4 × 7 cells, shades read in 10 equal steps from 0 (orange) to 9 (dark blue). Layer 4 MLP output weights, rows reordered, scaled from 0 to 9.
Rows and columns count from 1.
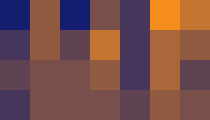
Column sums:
29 18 25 16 27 10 17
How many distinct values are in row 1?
6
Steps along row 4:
down same same up down up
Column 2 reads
4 4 5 5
